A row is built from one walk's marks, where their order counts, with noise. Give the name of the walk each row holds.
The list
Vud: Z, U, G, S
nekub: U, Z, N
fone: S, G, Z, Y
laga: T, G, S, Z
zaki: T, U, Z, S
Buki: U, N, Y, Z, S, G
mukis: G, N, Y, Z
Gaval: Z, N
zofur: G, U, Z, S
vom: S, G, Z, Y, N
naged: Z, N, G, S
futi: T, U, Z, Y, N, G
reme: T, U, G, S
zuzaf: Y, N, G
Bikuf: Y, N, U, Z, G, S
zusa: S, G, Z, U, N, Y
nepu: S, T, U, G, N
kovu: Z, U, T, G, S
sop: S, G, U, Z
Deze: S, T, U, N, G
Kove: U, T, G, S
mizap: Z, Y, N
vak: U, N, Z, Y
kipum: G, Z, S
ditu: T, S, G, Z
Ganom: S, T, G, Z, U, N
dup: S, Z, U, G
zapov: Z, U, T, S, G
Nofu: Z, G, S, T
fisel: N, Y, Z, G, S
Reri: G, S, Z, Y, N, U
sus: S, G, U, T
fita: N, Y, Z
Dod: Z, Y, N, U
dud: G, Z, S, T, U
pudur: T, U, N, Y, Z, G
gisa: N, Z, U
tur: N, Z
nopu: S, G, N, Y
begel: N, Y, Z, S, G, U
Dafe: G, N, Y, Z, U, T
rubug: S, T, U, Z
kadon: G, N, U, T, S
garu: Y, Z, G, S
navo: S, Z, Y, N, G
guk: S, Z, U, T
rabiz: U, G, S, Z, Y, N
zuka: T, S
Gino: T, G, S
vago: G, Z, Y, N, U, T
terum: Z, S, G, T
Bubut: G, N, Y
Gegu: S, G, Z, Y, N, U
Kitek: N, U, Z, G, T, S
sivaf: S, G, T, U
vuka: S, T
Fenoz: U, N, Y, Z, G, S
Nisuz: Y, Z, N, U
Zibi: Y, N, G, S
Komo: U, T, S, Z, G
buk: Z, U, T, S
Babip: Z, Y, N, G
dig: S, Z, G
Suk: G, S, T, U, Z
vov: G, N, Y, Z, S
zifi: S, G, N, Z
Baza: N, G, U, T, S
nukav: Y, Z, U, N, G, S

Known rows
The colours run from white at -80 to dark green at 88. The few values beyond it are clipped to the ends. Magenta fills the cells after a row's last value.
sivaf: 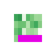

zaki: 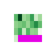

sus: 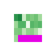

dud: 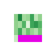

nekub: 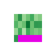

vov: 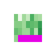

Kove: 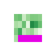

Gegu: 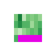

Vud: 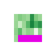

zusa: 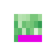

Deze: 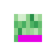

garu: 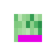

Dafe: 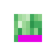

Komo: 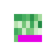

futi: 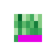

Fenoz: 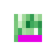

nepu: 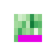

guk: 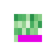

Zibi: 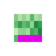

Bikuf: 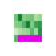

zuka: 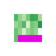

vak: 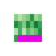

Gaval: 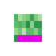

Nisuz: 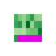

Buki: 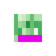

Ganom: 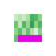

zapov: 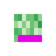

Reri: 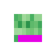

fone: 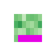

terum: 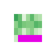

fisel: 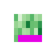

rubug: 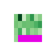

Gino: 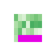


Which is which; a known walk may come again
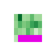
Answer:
zofur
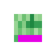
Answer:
rabiz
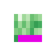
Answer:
Bubut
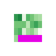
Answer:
sivaf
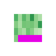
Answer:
dig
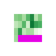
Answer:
reme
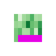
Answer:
fisel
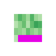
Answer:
kipum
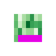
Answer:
Fenoz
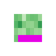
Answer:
fone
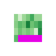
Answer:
naged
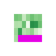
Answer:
Kove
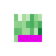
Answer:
vov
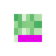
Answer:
terum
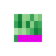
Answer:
Dod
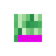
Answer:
pudur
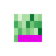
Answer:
nukav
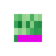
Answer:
mizap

